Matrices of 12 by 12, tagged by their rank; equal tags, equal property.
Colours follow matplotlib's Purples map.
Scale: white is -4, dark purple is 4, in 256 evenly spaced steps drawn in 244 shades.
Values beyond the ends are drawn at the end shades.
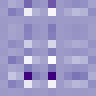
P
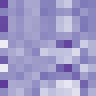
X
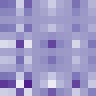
P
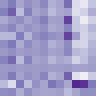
X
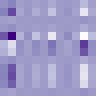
P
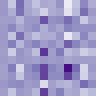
X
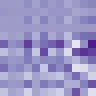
X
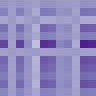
P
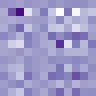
X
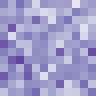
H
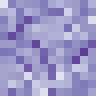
H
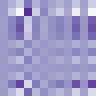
P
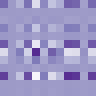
P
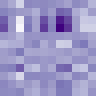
X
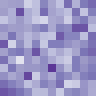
H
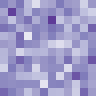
H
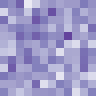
H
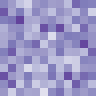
H
